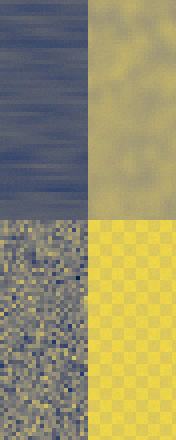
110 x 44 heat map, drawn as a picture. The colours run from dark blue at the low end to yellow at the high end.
The table splits into 2 rows of 2 panels. Panel 1,1: low, streaked across, faint in contrast. Panel 1,2: high, blotchy, faint in contrast. Panel 2,1: middling, fine-grained, strong in contrast. Panel 2,2: very high, checkered, faint in contrast.
